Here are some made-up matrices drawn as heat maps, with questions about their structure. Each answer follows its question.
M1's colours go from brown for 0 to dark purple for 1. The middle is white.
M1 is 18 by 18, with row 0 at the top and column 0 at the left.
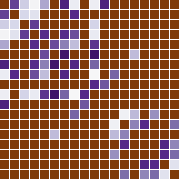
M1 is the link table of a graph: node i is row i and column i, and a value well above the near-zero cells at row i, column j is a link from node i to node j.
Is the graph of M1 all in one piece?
yes
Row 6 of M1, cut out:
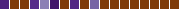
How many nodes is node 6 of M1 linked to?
6
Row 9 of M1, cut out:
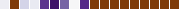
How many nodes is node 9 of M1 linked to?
8
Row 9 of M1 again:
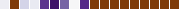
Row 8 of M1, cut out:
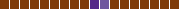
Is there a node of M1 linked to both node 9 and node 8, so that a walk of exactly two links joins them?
no
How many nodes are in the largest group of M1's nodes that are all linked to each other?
6
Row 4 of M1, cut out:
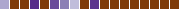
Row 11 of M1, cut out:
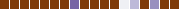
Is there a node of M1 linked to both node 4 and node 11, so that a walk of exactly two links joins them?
yes
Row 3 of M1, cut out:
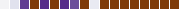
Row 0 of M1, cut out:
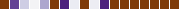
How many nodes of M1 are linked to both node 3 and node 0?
6
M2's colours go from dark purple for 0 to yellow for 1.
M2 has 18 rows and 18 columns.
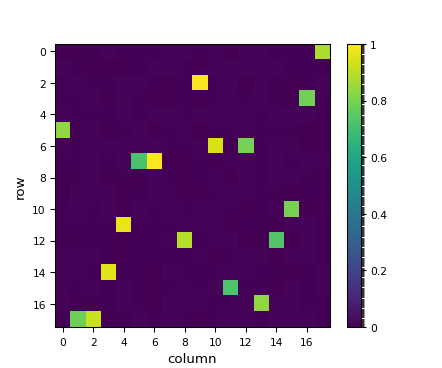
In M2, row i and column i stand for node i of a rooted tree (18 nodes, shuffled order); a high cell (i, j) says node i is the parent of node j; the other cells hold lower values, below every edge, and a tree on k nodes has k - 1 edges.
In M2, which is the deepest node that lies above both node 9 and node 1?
17
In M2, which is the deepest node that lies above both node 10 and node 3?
6
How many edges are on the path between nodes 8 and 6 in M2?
2
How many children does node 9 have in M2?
0
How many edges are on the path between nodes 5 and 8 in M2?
4
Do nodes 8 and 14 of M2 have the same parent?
yes
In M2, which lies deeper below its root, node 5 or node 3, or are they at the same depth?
node 3
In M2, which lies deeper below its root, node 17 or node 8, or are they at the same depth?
the same depth
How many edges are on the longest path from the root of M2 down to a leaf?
6
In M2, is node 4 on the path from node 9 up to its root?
no
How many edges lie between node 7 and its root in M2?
0
